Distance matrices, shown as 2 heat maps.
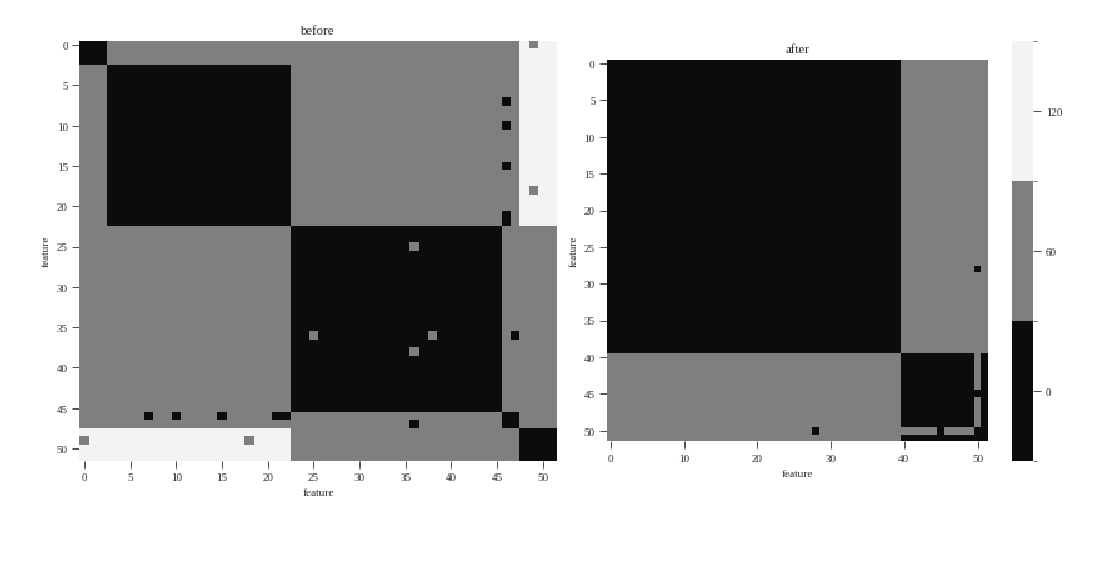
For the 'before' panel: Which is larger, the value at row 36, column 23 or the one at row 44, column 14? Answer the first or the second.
the second
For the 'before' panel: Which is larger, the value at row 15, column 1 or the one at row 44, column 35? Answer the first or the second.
the first
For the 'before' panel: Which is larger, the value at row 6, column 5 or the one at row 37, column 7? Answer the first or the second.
the second
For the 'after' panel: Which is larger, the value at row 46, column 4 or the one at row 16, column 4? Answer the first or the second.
the first
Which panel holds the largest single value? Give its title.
before
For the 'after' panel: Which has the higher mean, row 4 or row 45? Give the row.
45
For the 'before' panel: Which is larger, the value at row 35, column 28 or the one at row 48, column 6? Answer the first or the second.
the second
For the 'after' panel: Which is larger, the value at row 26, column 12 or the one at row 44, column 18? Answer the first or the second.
the second
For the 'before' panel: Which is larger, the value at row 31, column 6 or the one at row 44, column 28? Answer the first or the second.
the first
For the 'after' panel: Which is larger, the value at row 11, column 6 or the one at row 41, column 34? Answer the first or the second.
the second
